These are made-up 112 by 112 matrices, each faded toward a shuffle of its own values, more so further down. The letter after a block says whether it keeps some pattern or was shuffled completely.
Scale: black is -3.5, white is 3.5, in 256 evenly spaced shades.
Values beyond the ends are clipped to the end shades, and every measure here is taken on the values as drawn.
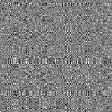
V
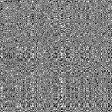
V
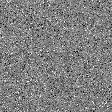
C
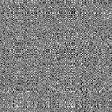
V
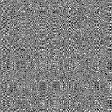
V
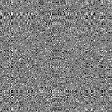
V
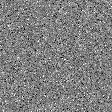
C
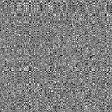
V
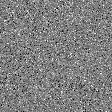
C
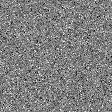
C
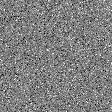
C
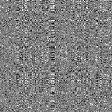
V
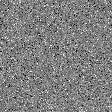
C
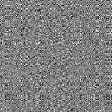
V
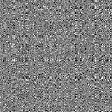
V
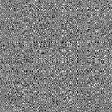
V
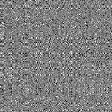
V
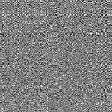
V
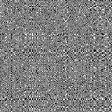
V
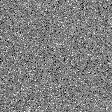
C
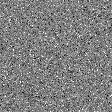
C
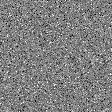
C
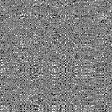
V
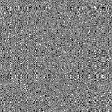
V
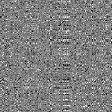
V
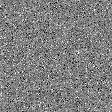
C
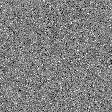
C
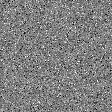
C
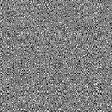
V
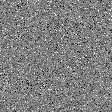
C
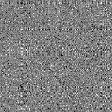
V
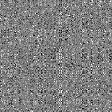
V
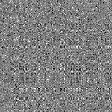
V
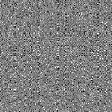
V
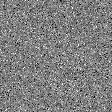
C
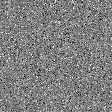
C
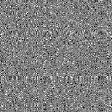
V
